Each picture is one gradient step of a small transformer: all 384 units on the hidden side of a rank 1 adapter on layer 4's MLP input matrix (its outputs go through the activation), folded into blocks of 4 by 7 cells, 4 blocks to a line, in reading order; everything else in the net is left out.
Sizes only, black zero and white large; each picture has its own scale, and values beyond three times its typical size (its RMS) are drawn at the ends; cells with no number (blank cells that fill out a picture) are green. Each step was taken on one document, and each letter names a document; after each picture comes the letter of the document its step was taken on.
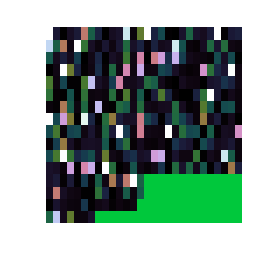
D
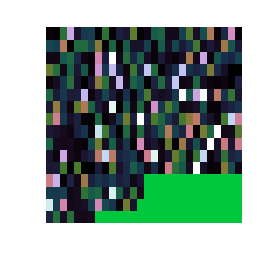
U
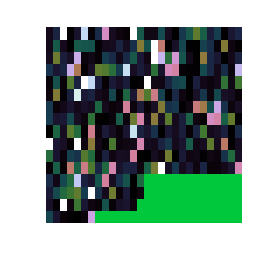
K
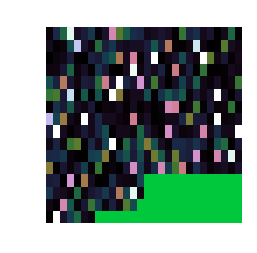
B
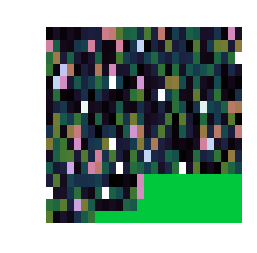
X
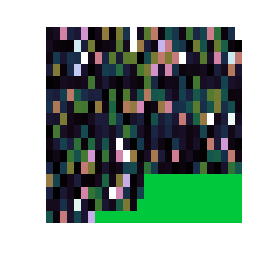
K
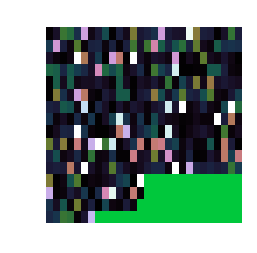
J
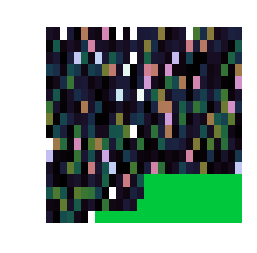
K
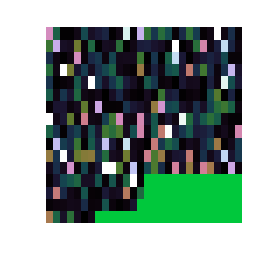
D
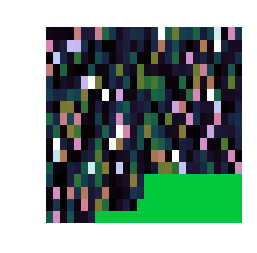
X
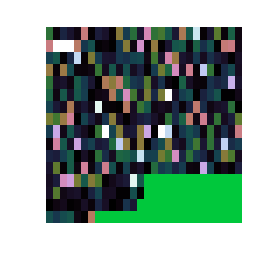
D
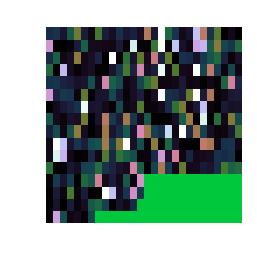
X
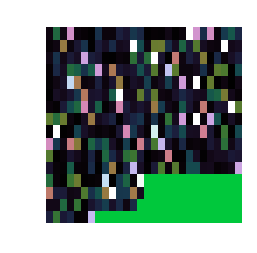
J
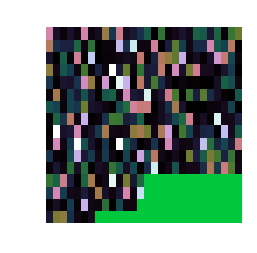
D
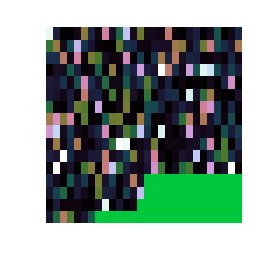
D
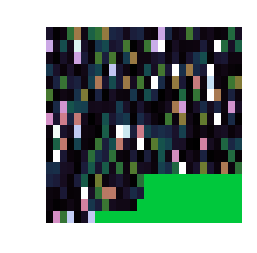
X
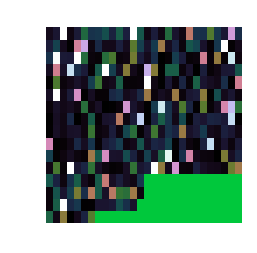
K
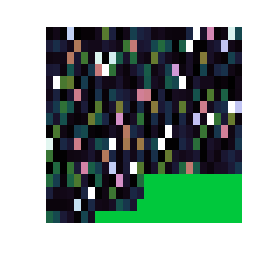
J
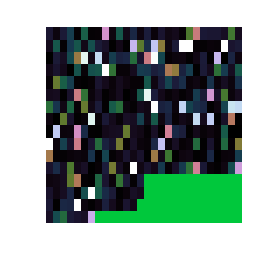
J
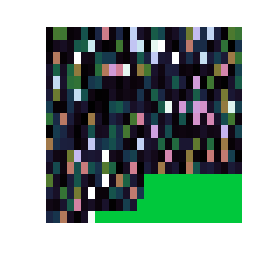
K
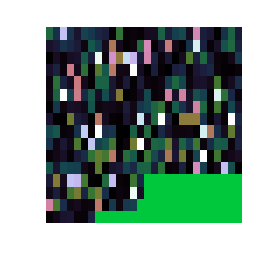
U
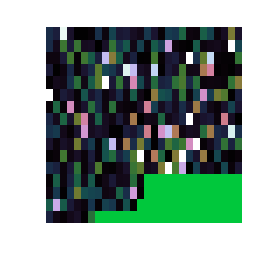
B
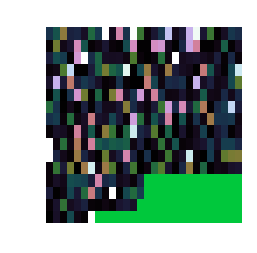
K
